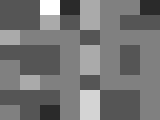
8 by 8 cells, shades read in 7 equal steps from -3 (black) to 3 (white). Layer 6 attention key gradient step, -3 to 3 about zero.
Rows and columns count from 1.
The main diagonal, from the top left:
-1 -1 0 0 1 0 -1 0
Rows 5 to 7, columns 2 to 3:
-1 -1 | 1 0 | -1 -1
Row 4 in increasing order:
-1 -1 -1 -1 0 0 0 1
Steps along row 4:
same same up up down down up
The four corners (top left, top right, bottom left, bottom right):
-1 -2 0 0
